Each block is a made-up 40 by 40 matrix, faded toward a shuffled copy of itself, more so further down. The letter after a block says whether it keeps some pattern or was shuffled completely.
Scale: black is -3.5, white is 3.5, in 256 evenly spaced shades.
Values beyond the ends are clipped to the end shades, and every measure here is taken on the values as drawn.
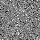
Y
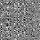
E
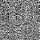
E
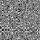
E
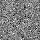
Y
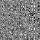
E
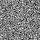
Y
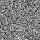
Y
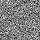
Y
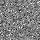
Y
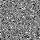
Y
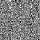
E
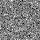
Y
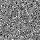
Y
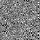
E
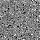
Y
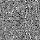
E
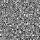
E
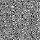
E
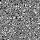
Y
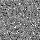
Y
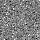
Y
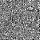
E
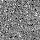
Y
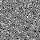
Y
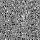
E
